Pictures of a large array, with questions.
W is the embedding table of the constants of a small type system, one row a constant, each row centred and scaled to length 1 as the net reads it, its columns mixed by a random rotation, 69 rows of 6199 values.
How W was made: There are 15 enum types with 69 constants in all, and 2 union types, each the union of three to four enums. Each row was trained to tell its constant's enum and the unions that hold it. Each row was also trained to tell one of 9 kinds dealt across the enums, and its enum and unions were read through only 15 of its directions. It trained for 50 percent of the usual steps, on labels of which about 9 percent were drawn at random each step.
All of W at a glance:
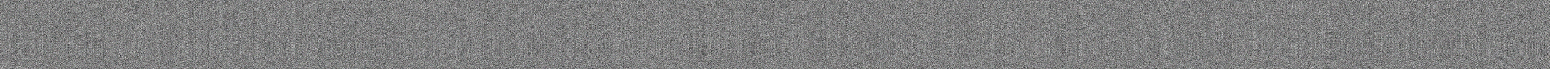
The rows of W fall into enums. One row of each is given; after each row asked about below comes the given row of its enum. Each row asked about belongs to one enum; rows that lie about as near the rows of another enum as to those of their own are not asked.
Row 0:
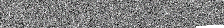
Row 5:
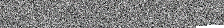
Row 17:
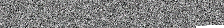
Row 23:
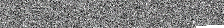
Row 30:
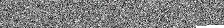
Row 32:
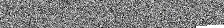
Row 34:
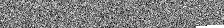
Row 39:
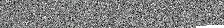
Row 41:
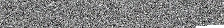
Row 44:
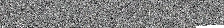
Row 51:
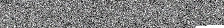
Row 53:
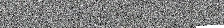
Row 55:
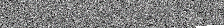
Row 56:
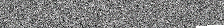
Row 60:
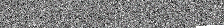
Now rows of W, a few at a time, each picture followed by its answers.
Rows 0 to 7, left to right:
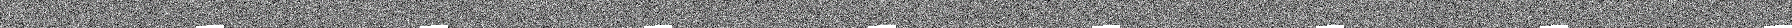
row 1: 56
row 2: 56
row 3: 41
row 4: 23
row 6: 51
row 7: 5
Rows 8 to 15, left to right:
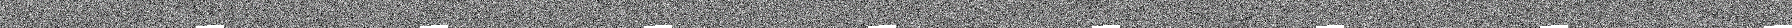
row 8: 55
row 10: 55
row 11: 53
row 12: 56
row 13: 30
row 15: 41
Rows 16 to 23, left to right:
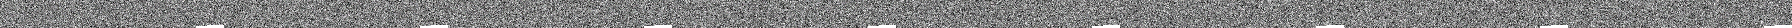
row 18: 0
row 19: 51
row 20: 34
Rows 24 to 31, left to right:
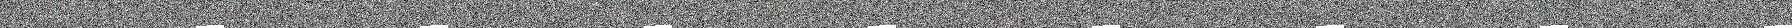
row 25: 23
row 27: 34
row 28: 51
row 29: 41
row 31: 51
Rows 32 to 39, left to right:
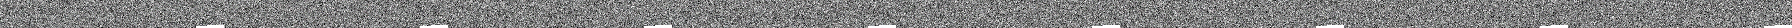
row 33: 32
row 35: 23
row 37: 56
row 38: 32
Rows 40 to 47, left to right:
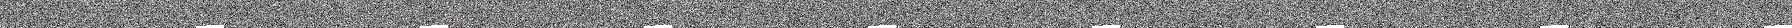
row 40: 44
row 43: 32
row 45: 44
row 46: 53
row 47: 44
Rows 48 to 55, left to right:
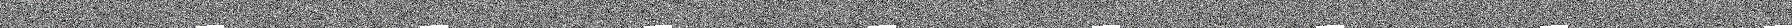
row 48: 55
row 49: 56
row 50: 34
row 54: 53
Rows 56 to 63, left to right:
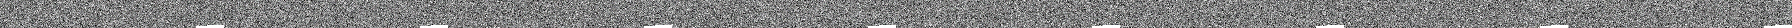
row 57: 44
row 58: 41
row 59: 44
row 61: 53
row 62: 5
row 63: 32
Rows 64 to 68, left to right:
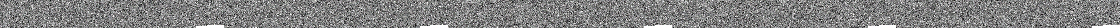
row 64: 5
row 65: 53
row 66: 32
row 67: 30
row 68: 41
